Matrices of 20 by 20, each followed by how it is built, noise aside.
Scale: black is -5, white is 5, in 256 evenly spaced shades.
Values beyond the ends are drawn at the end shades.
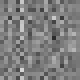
low rank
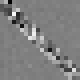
banded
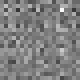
low rank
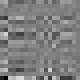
low rank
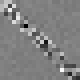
banded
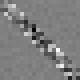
banded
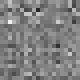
low rank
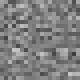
low rank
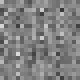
low rank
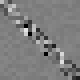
banded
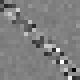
banded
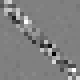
banded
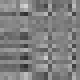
low rank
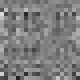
low rank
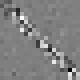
banded
